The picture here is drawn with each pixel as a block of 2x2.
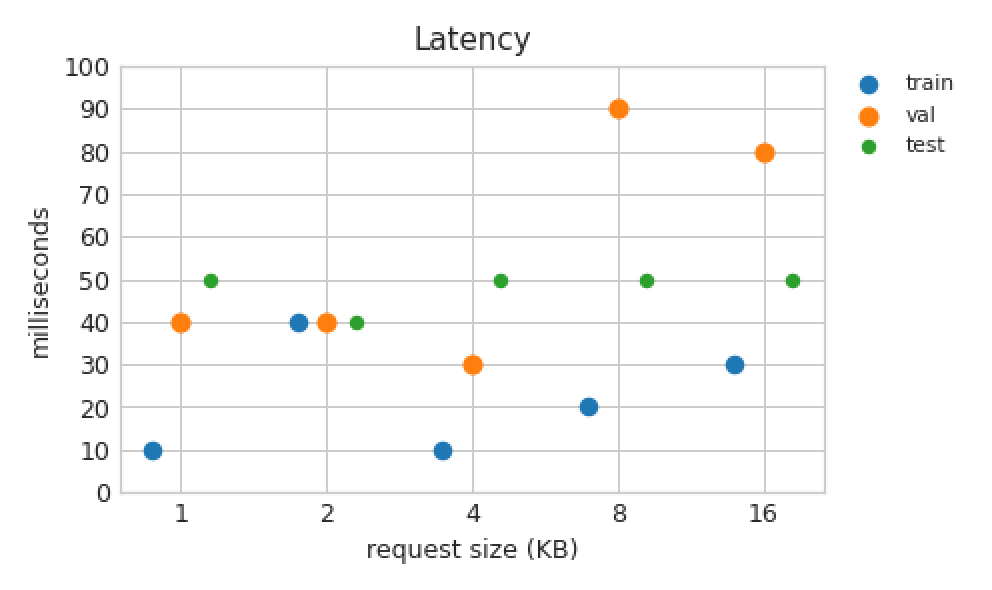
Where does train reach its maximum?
2
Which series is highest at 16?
val
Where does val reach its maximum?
8
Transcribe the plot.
Title: Latency
x-axis: request size (KB), ticks 1 2 4 8 16
y-axis: milliseconds, ticks 0 10 20 30 40 50 60 70 80 90 100
Legend: train, val, test
Values:
train: 10 40 10 20 30
val: 40 40 30 90 80
test: 50 40 50 50 50
